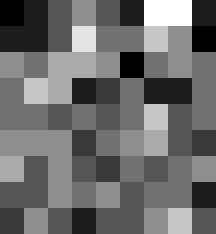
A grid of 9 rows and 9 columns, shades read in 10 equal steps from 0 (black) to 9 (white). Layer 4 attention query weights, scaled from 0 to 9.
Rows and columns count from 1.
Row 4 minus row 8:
1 4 1 -3 -3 1 -3 -3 3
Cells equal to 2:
5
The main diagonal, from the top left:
0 1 6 1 3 5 3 4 3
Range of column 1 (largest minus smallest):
6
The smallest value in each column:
0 1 3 1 2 0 1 1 0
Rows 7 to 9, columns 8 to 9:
4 5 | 4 1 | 7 3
